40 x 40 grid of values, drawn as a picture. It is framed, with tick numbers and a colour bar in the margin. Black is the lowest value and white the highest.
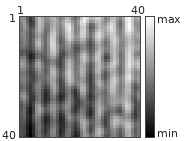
Slope: up to the top right. Ninth with the highest average: top right. Ninth with the lowest average: bottom left. Stripes: upright, repeating 8 times.
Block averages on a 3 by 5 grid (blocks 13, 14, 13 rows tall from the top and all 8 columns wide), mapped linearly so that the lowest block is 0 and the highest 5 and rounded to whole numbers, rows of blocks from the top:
24455 | 12344 | 00133
